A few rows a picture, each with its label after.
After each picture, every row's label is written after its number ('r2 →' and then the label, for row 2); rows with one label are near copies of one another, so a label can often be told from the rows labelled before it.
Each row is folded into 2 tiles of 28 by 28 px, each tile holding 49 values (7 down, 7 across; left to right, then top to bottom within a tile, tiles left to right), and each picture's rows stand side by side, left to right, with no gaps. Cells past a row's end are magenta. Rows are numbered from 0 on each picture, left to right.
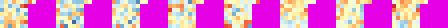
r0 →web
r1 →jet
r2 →jet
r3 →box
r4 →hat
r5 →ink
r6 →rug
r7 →ink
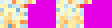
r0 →web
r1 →web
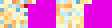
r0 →web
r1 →box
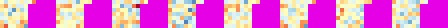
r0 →hat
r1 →box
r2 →web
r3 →jet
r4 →box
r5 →hat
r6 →rug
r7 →jet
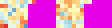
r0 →hat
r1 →ink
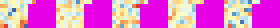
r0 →hat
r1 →box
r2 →web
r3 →rug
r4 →jet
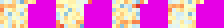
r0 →box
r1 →hat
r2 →web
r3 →box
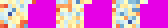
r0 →hat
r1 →box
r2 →jet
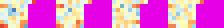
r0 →hat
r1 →hat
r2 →web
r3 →hat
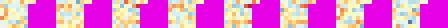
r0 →rug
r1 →box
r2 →web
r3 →box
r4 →web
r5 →web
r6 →rug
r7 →jet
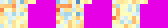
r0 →box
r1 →box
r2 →rug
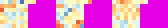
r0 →box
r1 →hat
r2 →ink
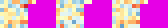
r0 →web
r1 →jet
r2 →web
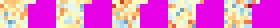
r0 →ink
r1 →rug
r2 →ink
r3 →hat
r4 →web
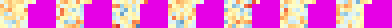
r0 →ink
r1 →rug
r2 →hat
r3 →ink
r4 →web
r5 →rug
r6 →box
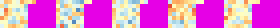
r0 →rug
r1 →jet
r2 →jet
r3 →ink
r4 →rug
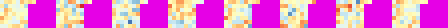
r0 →rug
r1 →web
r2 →jet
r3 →ink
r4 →rug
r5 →hat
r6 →box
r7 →rug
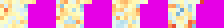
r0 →rug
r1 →rug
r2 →ink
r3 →hat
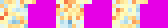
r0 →rug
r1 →ink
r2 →rug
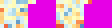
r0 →jet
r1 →hat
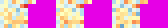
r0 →web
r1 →web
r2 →web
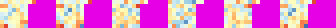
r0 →hat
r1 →hat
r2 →web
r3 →jet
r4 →web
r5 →hat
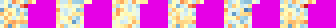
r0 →web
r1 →jet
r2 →rug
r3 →web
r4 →jet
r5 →web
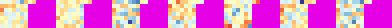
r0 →box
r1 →rug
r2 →jet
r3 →ink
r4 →hat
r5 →box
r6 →jet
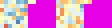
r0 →jet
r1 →rug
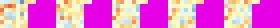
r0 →box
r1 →ink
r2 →rug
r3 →rug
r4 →rug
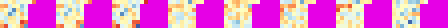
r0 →hat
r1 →hat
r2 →hat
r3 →box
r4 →ink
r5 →box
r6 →box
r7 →jet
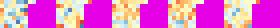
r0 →jet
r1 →hat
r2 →ink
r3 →ink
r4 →hat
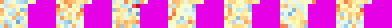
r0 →jet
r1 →ink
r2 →web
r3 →rug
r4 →rug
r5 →hat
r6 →ink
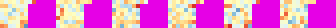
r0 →hat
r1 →rug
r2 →web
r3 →web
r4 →hat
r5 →rug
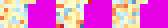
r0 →rug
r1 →hat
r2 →box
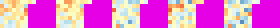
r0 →ink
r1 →ink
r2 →jet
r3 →box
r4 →jet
